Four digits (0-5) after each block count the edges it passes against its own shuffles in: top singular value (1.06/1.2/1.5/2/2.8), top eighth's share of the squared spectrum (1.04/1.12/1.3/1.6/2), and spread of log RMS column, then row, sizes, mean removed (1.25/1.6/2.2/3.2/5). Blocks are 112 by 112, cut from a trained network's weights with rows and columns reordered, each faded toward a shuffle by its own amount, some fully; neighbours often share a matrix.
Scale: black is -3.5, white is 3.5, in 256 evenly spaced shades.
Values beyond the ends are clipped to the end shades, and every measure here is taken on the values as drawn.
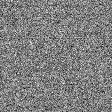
0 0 0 0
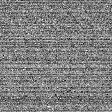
4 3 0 1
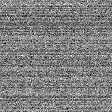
4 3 1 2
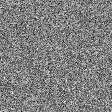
0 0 0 0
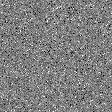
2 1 0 0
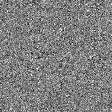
2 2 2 1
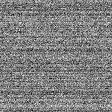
4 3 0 1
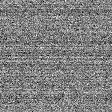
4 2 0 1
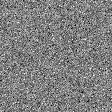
0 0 0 0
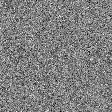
0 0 0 0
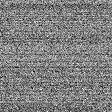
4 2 0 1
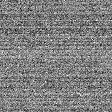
4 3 0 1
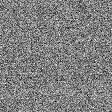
1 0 0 0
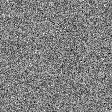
0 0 0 0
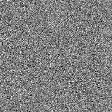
3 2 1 1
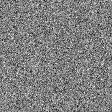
1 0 0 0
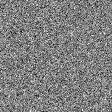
1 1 0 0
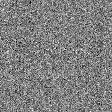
2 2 0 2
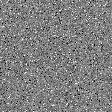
1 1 0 0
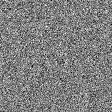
2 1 0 0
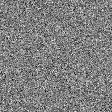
1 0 0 0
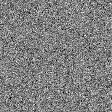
1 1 0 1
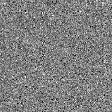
3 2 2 1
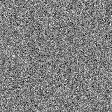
1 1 0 1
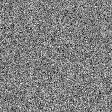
1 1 0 0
